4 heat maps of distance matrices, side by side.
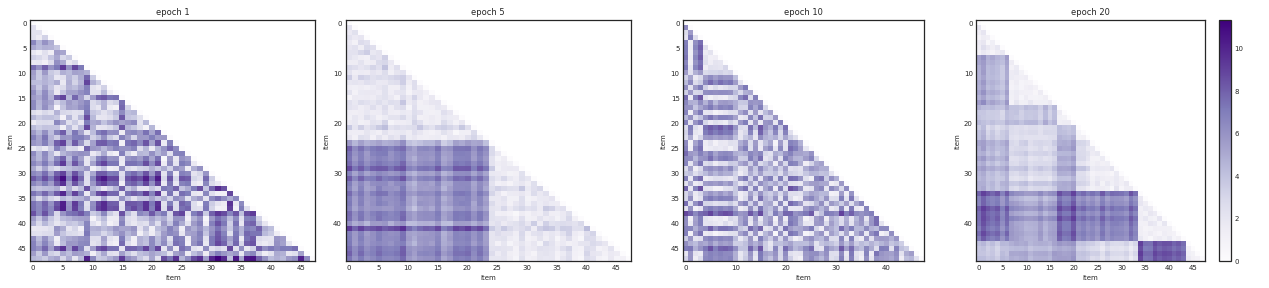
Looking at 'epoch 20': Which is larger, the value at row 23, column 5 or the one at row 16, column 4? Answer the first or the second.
the second
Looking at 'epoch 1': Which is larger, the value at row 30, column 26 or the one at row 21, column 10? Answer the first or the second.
the first
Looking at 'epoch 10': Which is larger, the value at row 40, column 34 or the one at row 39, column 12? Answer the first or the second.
the second
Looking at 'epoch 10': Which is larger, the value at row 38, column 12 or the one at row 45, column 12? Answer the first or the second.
the first
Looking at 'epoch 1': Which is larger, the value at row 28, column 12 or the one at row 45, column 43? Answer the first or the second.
the first
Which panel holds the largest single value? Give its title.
epoch 1
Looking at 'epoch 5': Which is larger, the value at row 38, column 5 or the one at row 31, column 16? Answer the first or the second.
the first
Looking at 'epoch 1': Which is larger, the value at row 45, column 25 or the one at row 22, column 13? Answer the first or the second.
the first
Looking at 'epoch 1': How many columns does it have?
48
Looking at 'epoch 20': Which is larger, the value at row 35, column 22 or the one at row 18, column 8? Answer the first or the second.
the first
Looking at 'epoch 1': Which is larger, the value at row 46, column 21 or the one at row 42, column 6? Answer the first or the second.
the first
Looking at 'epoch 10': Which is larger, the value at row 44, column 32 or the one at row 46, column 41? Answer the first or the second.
the second
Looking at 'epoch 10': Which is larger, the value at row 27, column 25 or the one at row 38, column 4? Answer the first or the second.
the second
